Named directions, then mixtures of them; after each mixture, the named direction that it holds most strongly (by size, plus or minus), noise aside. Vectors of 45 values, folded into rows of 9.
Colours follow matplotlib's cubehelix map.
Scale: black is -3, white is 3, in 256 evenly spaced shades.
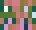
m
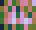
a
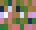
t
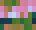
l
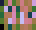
a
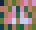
a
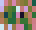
a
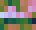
l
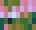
l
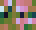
t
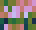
l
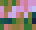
l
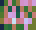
a
